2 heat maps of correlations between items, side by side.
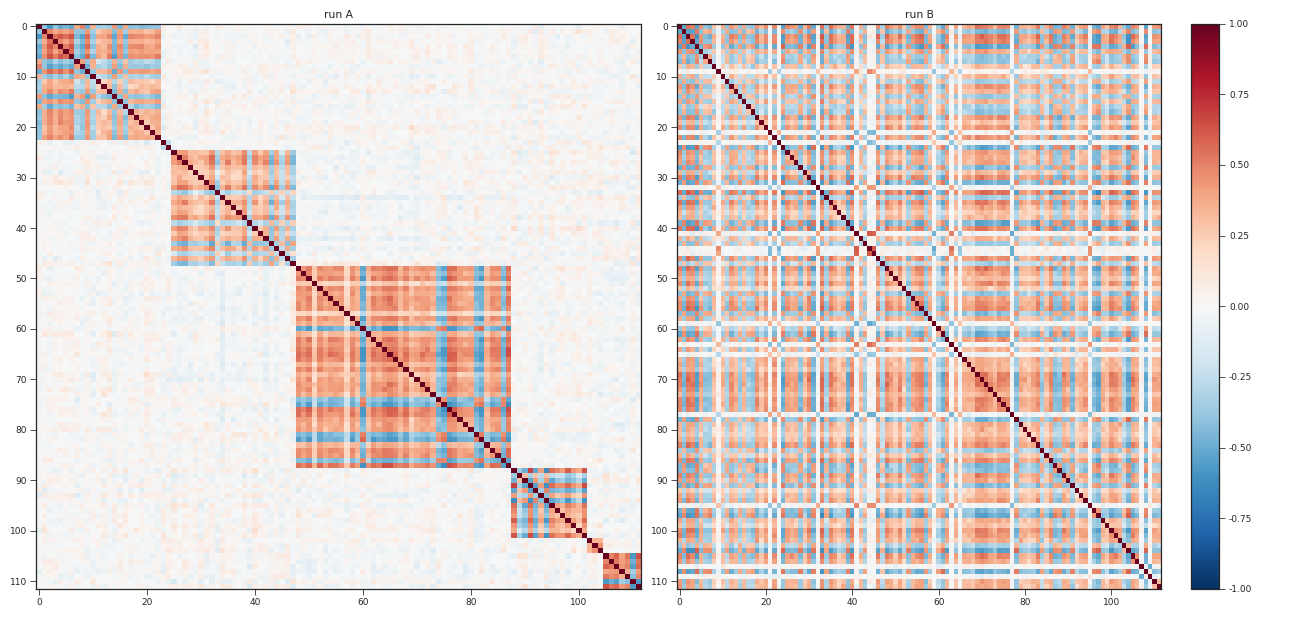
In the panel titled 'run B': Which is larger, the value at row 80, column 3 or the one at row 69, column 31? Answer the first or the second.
the first
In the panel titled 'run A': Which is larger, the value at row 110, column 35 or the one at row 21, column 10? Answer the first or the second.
the first
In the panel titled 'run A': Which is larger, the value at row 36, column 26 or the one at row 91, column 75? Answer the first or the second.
the first
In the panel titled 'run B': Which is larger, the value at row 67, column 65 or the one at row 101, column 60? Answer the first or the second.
the first
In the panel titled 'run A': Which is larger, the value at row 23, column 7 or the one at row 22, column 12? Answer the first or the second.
the second
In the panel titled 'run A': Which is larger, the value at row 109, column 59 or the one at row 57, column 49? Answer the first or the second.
the second
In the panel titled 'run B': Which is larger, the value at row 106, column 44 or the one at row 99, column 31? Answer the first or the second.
the first
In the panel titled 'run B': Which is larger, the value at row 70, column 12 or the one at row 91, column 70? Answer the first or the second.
the first
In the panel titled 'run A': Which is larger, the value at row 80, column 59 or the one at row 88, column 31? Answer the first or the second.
the first
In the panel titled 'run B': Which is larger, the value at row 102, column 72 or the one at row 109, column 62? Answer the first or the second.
the first
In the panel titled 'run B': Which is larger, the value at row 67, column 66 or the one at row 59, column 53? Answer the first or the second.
the first
